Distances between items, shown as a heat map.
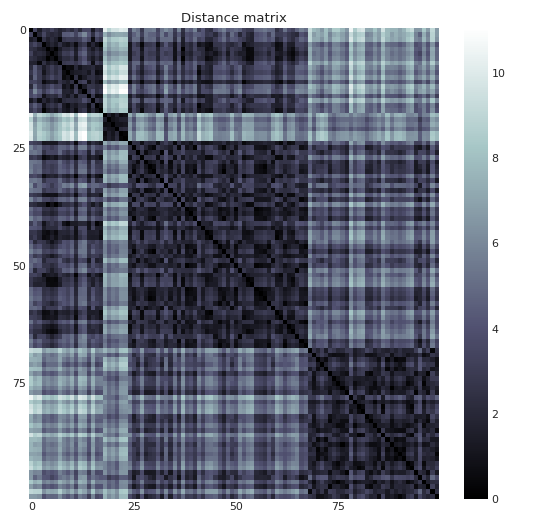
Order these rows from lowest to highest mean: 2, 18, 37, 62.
62, 37, 2, 18
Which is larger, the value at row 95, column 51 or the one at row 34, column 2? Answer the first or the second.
the second
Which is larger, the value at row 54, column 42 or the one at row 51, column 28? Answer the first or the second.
the second
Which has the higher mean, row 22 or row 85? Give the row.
22
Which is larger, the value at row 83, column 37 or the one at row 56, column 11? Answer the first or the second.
the first
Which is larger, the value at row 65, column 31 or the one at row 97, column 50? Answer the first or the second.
the first
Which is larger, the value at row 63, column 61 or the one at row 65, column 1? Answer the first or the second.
the second
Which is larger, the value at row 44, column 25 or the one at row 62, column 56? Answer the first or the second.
the first
